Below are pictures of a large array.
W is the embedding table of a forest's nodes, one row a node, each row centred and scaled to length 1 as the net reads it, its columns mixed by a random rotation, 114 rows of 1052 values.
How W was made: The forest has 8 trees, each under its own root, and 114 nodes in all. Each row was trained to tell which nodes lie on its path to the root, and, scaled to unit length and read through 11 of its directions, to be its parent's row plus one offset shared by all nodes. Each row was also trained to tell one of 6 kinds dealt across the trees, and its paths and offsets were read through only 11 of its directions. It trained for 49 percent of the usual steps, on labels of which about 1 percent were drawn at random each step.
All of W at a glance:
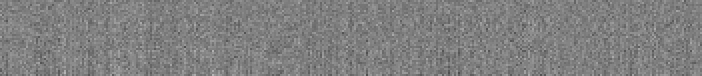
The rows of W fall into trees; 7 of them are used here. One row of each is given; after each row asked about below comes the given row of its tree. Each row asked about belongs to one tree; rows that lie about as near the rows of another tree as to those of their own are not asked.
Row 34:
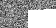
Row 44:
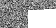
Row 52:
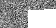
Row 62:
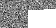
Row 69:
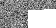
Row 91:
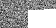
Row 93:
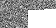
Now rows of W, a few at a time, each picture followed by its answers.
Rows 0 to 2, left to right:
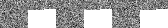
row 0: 91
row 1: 52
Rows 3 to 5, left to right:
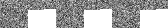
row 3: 44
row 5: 34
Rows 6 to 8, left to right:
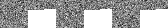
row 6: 93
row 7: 93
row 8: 62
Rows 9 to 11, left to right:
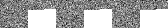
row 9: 69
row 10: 62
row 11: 34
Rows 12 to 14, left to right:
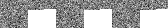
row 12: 62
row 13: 52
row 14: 34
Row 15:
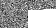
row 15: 34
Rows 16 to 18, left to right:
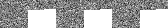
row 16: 91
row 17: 62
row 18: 34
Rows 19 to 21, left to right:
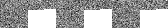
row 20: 93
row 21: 91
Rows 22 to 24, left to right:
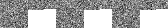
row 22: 62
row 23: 52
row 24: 44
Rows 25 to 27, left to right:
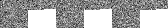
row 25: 34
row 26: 69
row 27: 52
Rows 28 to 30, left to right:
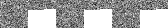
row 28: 93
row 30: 44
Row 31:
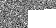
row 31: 93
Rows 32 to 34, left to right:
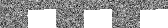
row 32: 44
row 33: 44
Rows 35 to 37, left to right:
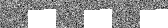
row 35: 44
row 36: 93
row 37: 34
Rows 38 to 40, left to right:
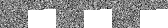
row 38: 34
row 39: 34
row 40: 93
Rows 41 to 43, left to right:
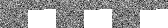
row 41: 44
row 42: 69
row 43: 44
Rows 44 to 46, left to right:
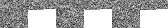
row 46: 93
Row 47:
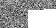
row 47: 52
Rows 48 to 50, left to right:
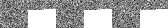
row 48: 91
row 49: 91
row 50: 62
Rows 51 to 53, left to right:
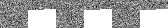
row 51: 34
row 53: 91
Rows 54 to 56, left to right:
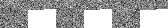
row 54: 52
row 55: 44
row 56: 34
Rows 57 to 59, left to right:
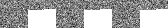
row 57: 44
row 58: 52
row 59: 91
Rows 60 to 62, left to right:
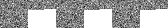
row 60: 52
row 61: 62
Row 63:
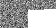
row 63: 44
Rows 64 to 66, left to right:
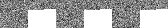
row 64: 62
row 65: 52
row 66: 91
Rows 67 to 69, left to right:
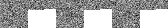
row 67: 52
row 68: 52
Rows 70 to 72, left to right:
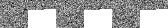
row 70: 34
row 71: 62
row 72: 93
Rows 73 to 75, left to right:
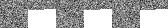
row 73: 52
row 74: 69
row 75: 34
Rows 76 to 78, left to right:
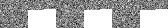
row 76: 34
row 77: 34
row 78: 62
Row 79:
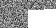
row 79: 52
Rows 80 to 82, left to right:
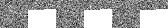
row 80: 62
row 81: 93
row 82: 44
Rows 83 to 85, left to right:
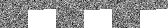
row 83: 62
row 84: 52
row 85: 62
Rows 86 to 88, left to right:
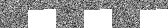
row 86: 62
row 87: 52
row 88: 52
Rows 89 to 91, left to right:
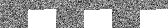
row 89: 52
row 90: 93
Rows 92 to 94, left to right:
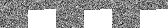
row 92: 44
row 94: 44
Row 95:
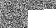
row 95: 93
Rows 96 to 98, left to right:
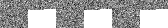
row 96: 44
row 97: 34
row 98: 44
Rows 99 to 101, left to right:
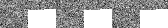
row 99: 44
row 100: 69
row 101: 44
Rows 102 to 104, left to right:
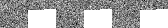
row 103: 93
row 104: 34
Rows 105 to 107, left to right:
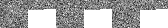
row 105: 62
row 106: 69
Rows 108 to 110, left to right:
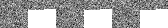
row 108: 52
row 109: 44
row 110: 52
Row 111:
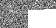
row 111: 62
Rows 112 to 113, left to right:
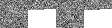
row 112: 62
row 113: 62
